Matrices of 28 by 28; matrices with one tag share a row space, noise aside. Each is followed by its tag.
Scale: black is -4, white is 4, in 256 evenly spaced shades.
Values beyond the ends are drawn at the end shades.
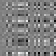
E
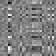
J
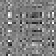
J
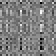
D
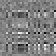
E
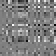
E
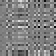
E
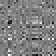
J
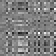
E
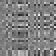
E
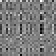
D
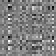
J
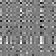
D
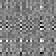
D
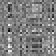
J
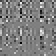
D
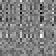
D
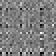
D
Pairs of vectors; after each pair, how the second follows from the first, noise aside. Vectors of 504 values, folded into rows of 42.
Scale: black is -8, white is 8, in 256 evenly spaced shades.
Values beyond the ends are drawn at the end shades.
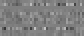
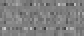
negated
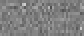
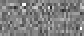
scaled up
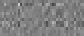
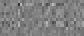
negated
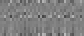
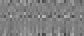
negated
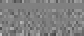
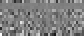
scaled up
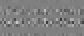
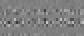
negated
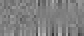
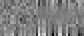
scaled up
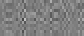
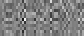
scaled up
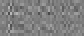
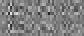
scaled up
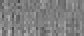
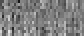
scaled up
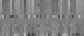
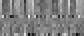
scaled up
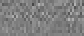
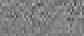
negated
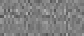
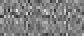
scaled up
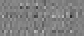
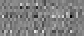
scaled up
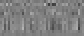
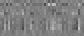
negated
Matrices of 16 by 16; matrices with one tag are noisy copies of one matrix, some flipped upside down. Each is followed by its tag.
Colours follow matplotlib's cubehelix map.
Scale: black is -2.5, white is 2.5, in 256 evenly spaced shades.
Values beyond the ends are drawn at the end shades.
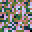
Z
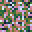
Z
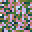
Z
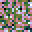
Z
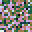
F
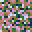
F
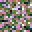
Z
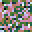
F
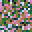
F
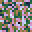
Z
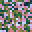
Z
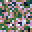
Z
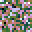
F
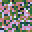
F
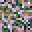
F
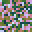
F
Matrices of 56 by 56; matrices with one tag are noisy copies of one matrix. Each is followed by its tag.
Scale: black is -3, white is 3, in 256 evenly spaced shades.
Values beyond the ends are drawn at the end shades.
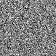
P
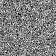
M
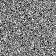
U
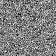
M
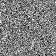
U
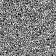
M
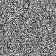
P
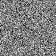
U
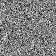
U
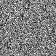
P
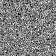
M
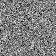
U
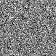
P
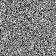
U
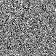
P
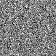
P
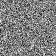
U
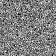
M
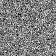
M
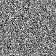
P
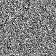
P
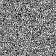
M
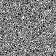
M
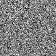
P
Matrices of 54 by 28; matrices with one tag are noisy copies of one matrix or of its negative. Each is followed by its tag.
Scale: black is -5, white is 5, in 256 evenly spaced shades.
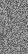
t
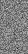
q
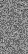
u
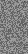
q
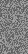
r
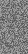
r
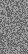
t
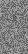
r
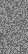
t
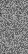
r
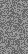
u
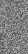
t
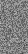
q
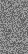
q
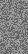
u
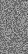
q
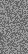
t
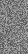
t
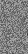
q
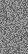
t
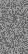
r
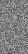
r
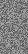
u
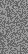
t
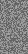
q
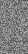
q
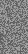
t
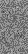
r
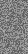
u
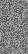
u
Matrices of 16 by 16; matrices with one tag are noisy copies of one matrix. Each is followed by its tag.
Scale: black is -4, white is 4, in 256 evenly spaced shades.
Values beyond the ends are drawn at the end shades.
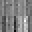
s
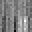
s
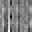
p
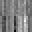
s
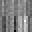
s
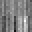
s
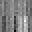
s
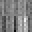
s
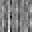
p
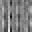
p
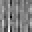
p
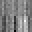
s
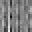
p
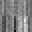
s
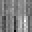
s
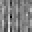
p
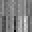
s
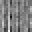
p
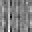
p
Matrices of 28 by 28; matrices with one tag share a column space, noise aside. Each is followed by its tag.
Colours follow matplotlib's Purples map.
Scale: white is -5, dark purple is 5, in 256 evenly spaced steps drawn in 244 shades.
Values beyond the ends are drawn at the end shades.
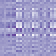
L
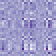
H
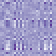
H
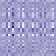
L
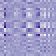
L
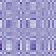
H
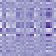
L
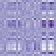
H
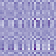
H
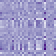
H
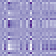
H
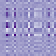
L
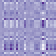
H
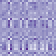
H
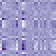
H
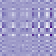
L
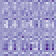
H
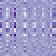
L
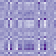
H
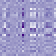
L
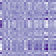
H
